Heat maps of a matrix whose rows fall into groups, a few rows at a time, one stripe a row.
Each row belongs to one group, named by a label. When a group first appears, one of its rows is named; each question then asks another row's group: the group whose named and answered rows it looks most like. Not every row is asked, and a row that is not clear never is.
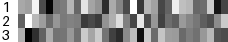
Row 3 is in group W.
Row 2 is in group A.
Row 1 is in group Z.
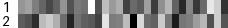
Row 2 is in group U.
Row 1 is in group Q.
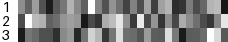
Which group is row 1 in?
Q
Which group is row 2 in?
A
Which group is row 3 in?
Q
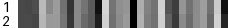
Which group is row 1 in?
U
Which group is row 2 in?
U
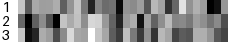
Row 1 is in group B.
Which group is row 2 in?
W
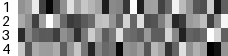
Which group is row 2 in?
U
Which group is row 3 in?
Q
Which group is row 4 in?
B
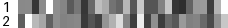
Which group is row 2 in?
A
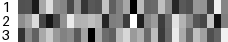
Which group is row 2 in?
Z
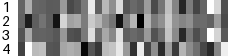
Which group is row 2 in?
W
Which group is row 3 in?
Q
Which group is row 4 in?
A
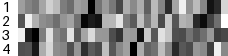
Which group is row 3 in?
W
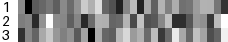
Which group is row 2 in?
U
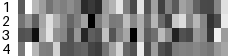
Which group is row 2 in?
B
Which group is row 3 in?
U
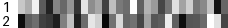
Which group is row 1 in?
Z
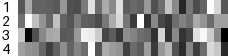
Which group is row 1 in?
Q
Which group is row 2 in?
A
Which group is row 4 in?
Q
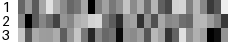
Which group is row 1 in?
B
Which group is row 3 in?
B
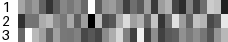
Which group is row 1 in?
Q
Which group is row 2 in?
B
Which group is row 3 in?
A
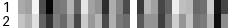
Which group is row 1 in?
Z
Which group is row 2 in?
Z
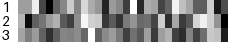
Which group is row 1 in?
Z
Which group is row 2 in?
W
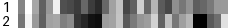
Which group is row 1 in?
A
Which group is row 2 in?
A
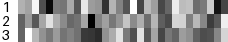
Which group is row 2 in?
B
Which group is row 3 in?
A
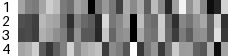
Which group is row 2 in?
U
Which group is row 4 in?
Z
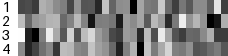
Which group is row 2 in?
B
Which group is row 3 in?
W
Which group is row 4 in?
W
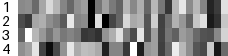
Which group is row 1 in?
B
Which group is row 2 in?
B
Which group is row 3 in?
A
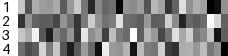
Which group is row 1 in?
B
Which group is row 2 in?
Q
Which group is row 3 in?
Z
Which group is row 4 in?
U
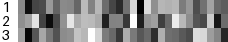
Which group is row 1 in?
W
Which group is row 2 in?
Z
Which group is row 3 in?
W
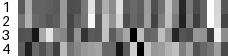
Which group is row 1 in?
Q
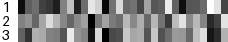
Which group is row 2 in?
B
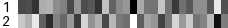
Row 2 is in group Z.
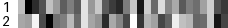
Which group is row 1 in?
W
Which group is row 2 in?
Z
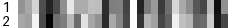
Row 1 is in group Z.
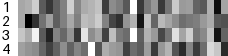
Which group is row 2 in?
W
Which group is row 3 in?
Z
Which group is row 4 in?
Q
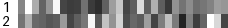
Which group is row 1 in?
A
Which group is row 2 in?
Q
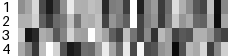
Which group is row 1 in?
Z
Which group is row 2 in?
Z
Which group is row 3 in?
W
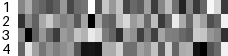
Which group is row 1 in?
Q
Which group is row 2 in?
B
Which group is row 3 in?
W
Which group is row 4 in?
A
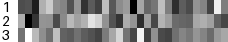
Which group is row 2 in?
W
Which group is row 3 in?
A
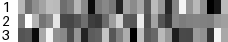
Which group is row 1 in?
B
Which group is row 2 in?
A
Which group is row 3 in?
U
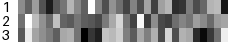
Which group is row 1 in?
Q
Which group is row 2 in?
A
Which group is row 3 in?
A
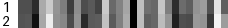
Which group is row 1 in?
U
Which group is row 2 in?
U
